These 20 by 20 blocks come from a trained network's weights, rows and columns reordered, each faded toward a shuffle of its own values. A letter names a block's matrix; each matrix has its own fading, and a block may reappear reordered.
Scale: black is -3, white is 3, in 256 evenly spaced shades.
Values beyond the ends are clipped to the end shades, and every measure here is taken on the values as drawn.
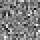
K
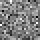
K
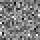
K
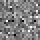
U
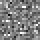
U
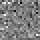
U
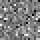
U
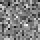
K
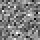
K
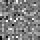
K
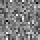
K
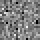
U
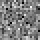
K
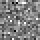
U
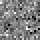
U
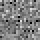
U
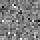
U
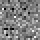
U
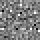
U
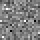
U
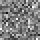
K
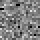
U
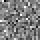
K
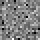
U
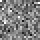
K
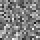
K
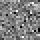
K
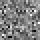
U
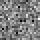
K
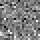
U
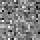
K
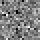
K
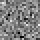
K
